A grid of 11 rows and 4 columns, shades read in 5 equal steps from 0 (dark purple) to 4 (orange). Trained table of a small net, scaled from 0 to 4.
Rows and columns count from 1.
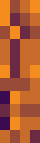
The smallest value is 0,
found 2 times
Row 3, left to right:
2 4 1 2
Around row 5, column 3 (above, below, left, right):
3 3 1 3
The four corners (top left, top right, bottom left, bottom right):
4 4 3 1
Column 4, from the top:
4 3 2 3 3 4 3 3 2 3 1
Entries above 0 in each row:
4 4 4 4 4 4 4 3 4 3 4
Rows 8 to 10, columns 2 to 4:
4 3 3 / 3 2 2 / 4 3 3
